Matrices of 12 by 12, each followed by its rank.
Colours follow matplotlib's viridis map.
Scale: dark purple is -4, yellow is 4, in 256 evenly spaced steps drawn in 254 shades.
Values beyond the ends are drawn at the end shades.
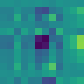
two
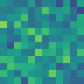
full rank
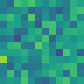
full rank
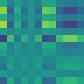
one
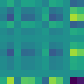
one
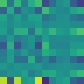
two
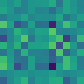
two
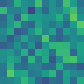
full rank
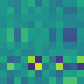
two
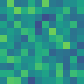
full rank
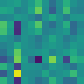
two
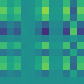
one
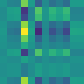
one
